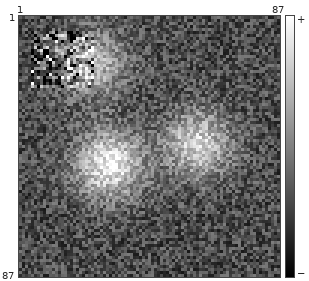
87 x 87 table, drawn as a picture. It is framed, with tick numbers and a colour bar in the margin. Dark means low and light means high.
No row or column stands out. Neither half mirrors the other. Values change most from cell to cell in the top left. In the top left lies a patch that is rougher than the rest. On average the colour sits 40% of the way up the scale. There are three bumps.
